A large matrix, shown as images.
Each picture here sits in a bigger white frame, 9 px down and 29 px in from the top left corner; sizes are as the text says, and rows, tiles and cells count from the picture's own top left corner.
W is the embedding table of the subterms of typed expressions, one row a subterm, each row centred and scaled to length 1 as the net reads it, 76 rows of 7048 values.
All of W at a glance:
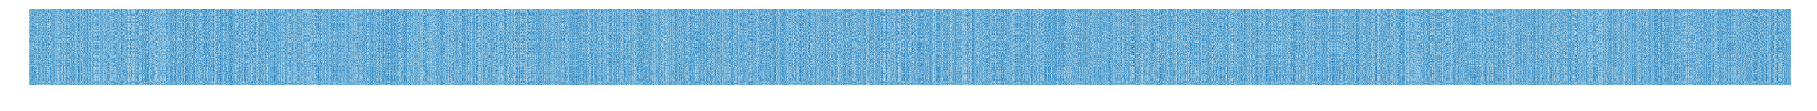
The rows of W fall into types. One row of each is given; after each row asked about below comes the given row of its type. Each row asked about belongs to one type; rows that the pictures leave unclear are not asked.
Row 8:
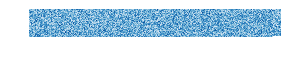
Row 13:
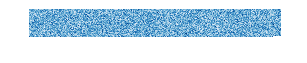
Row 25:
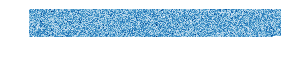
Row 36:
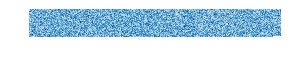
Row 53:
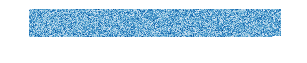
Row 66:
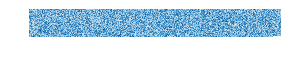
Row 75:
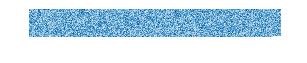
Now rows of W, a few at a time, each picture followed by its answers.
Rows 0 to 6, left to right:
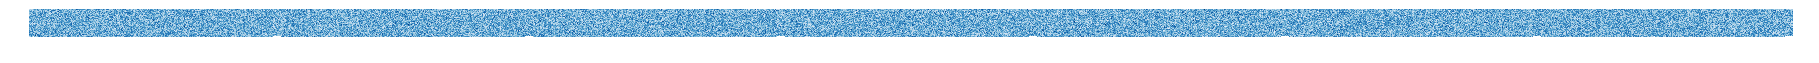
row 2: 8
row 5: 75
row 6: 36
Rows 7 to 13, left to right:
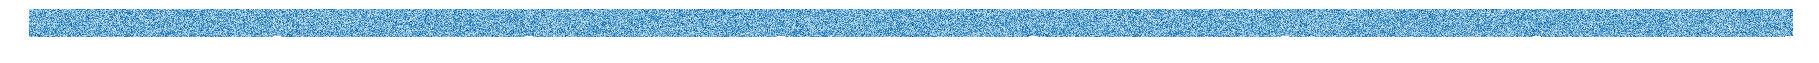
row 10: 25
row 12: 53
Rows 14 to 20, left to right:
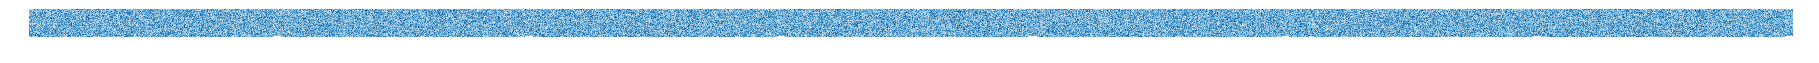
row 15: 66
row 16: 36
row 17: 75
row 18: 66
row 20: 36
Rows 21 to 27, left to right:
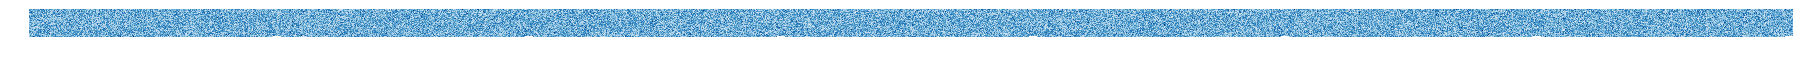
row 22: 53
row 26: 53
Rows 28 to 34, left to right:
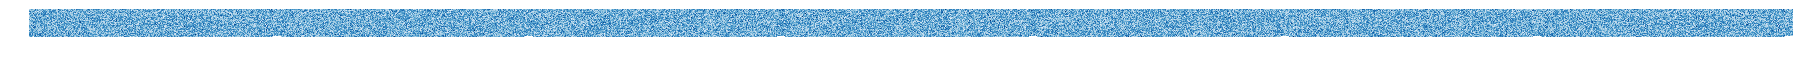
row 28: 8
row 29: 53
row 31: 53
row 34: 8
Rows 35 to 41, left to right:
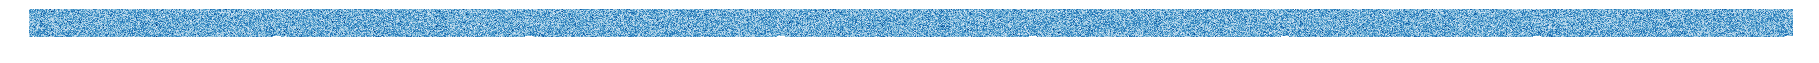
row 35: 25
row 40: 36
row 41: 25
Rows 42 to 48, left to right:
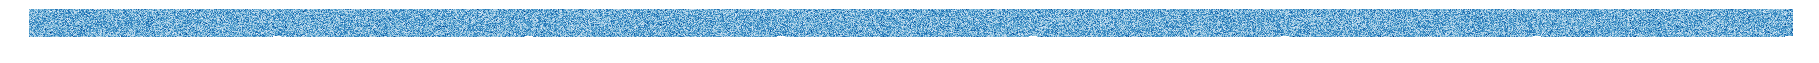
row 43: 53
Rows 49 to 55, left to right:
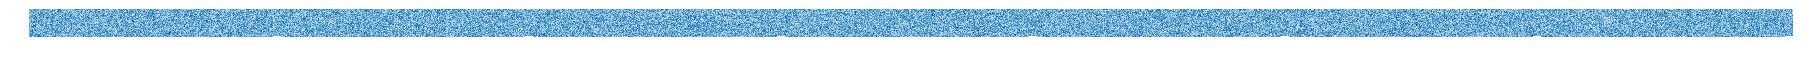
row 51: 8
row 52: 53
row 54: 25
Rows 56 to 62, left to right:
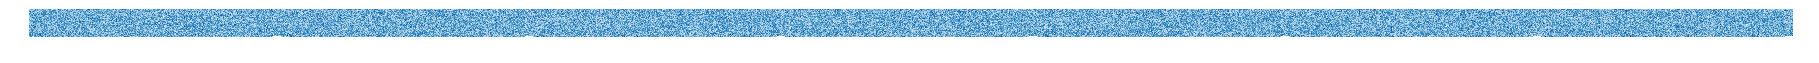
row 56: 8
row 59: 75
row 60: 25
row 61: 66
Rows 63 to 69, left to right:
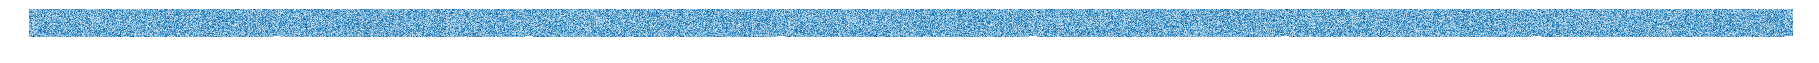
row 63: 66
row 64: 36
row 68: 75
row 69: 8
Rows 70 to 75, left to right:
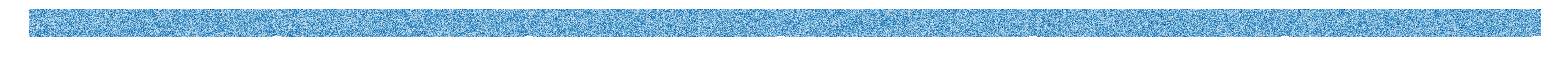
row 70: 25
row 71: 25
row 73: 75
